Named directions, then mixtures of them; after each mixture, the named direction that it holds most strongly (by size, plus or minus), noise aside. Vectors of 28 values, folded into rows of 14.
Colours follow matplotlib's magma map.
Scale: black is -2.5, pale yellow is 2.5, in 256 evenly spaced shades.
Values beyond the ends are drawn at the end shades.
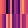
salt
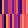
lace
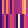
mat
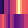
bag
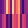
salt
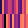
lace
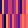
lace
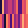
lace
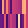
mat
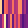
lace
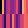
lace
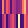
mat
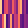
lace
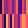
lace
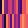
lace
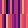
salt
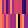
mat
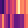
bag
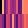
lace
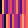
lace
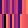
lace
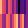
bag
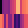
bag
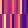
lace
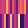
mat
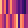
mat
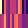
lace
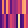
mat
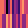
salt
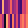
lace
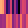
salt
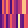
mat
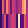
mat
